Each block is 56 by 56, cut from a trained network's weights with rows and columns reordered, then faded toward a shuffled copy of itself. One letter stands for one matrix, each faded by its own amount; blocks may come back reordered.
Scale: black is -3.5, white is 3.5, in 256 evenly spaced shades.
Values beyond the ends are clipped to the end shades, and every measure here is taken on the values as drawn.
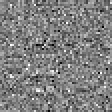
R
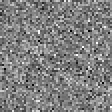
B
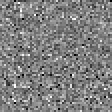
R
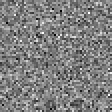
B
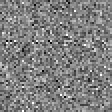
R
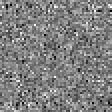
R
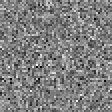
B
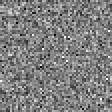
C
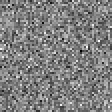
B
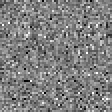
R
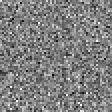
C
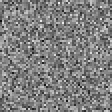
C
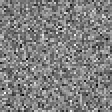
B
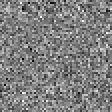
B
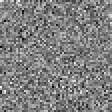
B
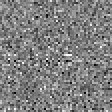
R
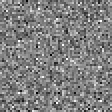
R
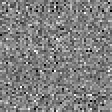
R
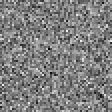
C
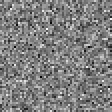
C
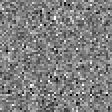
R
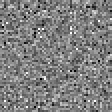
R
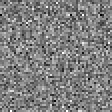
B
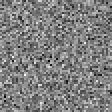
B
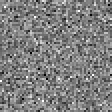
C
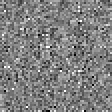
R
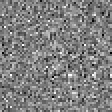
R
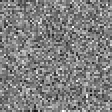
C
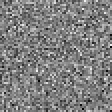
B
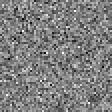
C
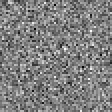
C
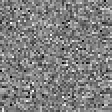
B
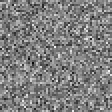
C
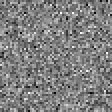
B
